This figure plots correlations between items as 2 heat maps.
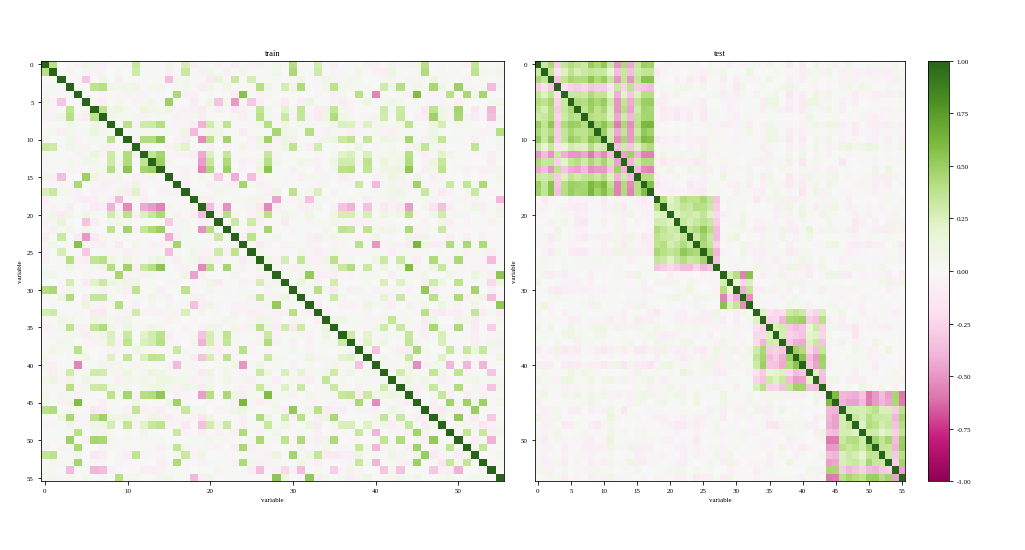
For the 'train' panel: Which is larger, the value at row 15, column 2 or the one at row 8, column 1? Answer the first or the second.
the second
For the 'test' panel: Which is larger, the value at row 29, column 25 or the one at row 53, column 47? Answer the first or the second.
the second
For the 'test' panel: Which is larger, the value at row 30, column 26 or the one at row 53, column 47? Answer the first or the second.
the second
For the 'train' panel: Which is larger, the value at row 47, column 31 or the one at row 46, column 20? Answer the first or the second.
the first
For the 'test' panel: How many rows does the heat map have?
56
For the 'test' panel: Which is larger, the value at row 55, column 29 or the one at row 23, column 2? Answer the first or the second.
the first
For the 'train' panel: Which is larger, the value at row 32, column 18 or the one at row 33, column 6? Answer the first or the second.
the second
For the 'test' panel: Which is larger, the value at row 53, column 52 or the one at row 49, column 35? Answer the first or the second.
the first
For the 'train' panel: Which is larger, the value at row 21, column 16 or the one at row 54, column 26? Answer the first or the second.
the first
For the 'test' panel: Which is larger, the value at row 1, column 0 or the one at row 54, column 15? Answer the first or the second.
the first
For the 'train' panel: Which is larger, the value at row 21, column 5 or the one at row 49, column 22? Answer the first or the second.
the second
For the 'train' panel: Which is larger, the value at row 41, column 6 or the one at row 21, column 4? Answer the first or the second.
the first
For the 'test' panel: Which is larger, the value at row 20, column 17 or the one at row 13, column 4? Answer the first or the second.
the second
